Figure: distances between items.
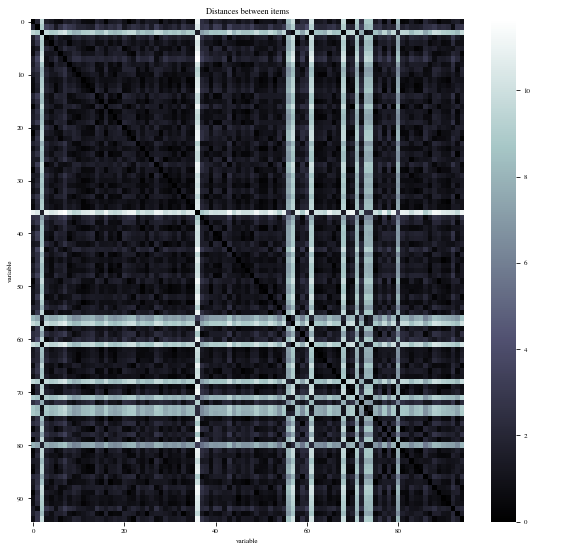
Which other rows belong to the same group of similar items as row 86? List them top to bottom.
0, 1, 3, 4, 5, 6, 7, 8, 9, 10, 11, 12, 13, 14, 15, 16, 17, 18, 19, 20, 21, 22, 23, 24, 25, 26, 27, 28, 29, 30, 31, 32, 33, 34, 35, 37, 38, 39, 40, 41, 42, 43, 44, 45, 46, 47, 48, 49, 50, 51, 52, 53, 54, 55, 58, 59, 60, 62, 63, 64, 65, 66, 67, 69, 70, 72, 75, 76, 77, 78, 79, 81, 82, 83, 84, 85, 87, 88, 89, 90, 91, 92, 93, 94
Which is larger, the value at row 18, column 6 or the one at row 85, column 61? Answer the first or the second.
the second
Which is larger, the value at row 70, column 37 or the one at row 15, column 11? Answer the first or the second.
the first
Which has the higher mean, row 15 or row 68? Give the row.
68
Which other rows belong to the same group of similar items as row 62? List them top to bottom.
0, 1, 3, 4, 5, 6, 7, 8, 9, 10, 11, 12, 13, 14, 15, 16, 17, 18, 19, 20, 21, 22, 23, 24, 25, 26, 27, 28, 29, 30, 31, 32, 33, 34, 35, 37, 38, 39, 40, 41, 42, 43, 44, 45, 46, 47, 48, 49, 50, 51, 52, 53, 54, 55, 58, 59, 60, 63, 64, 65, 66, 67, 69, 70, 72, 75, 76, 77, 78, 79, 81, 82, 83, 84, 85, 86, 87, 88, 89, 90, 91, 92, 93, 94
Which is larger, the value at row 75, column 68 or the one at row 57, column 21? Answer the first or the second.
the second
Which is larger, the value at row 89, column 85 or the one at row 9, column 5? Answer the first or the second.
the second
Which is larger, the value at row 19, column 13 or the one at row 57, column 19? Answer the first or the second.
the second
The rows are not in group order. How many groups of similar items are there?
2
